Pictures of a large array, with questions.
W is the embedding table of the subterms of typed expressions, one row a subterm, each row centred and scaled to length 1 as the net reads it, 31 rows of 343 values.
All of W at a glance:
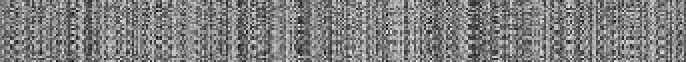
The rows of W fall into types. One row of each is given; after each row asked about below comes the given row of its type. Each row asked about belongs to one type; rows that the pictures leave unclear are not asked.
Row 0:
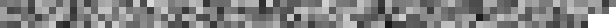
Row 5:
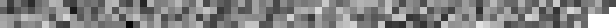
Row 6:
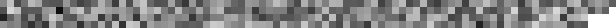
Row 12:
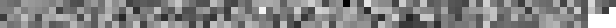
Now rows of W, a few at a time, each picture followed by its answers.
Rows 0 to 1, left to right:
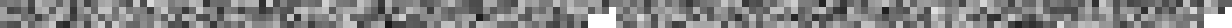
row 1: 12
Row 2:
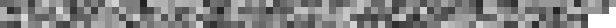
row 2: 0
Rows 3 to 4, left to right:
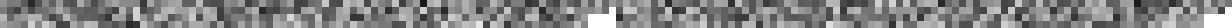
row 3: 5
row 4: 12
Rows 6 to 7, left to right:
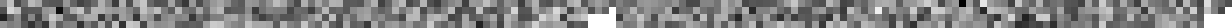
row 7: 12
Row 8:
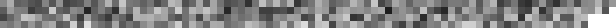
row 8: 5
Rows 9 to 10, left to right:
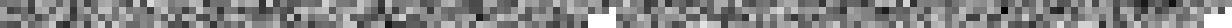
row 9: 0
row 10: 12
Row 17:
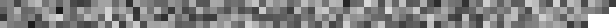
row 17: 6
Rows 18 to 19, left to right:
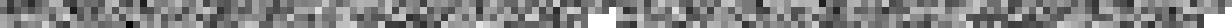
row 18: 5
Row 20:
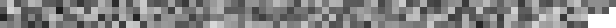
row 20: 6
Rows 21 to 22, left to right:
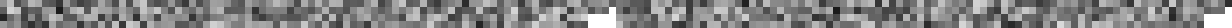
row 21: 6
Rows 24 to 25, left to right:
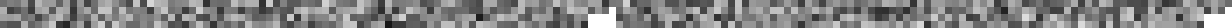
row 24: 0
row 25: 6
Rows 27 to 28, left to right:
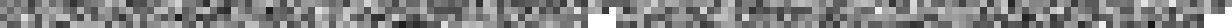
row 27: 12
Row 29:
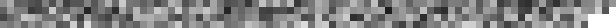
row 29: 5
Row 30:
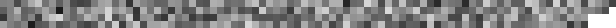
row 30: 6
